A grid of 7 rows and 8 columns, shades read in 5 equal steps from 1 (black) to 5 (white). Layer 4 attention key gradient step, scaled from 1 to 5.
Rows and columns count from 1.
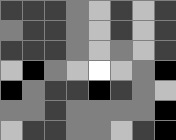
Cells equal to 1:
6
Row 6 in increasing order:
1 2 3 3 3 3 3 3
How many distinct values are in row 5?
4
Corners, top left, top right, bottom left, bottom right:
2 2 4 1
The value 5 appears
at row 4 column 5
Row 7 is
4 2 2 3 3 4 2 1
